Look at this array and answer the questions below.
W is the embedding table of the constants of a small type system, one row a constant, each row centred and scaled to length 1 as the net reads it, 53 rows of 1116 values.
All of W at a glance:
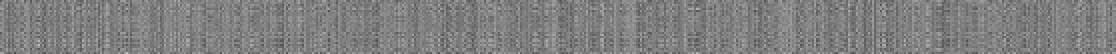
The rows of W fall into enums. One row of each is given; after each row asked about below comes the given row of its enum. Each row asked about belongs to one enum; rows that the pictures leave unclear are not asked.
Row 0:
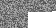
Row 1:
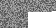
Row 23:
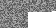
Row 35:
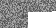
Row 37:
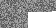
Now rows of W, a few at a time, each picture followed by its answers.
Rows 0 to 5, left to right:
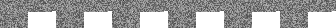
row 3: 1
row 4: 35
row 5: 23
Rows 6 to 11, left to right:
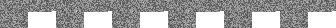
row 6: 23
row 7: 37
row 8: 37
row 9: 37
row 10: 1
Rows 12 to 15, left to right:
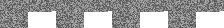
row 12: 23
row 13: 37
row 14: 37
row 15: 23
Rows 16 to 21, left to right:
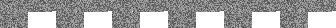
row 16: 0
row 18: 37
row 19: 1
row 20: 0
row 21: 37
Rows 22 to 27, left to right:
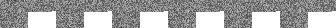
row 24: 1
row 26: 35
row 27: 37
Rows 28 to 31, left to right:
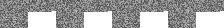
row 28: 23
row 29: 37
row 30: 23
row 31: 37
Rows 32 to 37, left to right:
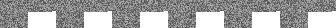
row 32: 0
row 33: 1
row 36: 0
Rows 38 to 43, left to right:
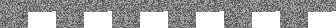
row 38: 35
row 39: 23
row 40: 23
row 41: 23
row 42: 37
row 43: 1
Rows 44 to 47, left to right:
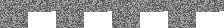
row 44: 23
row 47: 23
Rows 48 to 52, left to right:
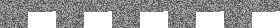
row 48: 0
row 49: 35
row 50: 23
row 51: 0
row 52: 37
